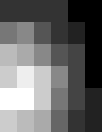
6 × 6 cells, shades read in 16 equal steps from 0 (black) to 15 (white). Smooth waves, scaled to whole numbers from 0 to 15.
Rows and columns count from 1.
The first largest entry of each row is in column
1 2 1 2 1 1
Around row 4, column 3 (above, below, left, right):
8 12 14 8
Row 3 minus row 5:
-4 -5 -4 -2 0 -2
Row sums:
12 25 38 50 55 44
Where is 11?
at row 3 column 1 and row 6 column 2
